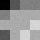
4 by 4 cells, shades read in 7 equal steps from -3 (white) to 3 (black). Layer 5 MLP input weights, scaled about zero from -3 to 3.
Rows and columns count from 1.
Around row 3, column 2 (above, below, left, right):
-1 -1 -1 -1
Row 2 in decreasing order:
0 -1 -1 -1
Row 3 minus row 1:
-4 -2 -1 -2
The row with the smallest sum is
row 3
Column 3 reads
0 -1 -1 -2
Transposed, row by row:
3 0 -1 1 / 1 -1 -1 -1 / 0 -1 -1 -2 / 0 -1 -2 -1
